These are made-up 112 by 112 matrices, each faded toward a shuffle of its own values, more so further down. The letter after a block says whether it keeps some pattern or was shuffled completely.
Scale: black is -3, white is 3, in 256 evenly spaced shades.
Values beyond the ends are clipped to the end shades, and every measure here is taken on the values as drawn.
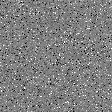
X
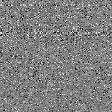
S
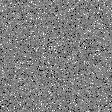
X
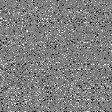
S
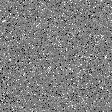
X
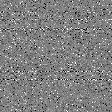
S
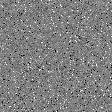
X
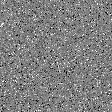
X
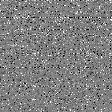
S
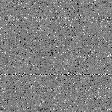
S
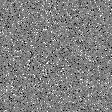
X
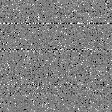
S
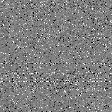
S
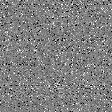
S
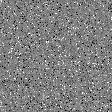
X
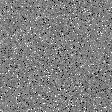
X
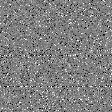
S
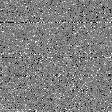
S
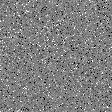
X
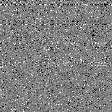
S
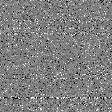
S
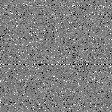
S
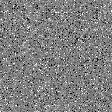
S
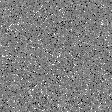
X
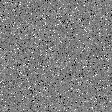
X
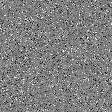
X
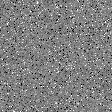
X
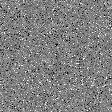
X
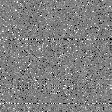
S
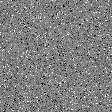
X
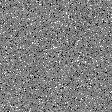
X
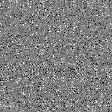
S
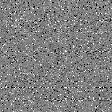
S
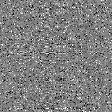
S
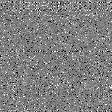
S
